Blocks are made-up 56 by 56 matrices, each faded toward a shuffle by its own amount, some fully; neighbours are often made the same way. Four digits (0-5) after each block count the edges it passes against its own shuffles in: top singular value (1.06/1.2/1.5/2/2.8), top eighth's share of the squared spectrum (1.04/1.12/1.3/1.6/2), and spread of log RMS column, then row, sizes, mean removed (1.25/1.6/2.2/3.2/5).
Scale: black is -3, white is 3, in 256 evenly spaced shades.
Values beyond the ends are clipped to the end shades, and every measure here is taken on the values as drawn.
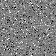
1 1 0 0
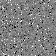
2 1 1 0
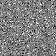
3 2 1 1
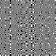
4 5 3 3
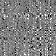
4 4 3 2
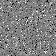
0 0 0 0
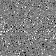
2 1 0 0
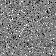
1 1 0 0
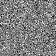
0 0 0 0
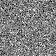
0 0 0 0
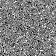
0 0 0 0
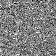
0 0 0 0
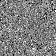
0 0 0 0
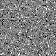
2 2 1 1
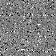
1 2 1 2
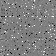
2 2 0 0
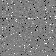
3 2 1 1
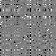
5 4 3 2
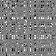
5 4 3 3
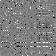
4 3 1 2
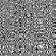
4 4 2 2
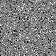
2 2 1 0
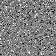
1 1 0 0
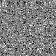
3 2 0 1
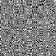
4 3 2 2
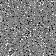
2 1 0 0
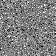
2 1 0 0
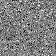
1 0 0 0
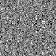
3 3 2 1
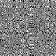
4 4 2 2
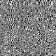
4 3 2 1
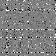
2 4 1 3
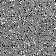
2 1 0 0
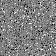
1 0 0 0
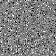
3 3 1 0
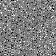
3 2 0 0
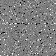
2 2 0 1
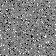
0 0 0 0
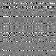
4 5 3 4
